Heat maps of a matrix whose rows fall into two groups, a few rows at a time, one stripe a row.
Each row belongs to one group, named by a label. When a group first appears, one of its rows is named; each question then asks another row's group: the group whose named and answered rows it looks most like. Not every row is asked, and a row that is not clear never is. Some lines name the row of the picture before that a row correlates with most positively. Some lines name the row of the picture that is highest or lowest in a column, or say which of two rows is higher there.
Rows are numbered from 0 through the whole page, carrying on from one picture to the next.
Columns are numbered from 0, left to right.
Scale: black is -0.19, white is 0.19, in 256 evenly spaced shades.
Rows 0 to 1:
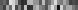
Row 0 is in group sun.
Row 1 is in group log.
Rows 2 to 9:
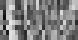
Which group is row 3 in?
log
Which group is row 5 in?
log
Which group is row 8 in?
sun
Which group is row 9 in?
sun
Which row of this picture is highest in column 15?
4
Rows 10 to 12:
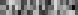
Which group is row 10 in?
sun
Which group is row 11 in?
sun
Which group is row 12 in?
log
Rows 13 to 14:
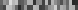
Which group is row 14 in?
log
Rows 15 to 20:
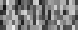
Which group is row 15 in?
log
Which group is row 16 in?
log
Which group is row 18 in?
sun
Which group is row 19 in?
sun
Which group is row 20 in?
log
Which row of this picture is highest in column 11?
15
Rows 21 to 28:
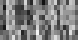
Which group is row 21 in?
log
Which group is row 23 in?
log
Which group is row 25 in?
log
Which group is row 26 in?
log
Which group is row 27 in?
sun
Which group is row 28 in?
sun
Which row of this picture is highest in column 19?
28
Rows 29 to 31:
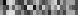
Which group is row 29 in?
log
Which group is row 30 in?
sun
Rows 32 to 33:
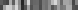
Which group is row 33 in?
sun
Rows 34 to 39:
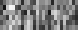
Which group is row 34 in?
sun
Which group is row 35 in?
log
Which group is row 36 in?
sun
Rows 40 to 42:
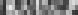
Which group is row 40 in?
log
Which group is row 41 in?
log
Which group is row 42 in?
sun
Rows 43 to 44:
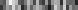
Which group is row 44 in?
sun
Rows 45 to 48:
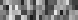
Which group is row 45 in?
sun
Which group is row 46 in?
sun
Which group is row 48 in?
log
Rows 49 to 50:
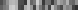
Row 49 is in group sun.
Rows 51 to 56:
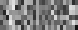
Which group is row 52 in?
log
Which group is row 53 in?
log
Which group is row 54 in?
sun
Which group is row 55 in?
log
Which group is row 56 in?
sun
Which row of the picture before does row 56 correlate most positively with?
50
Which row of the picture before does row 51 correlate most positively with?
50
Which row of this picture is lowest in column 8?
54
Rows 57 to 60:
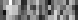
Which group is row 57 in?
sun
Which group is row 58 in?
sun
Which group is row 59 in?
sun
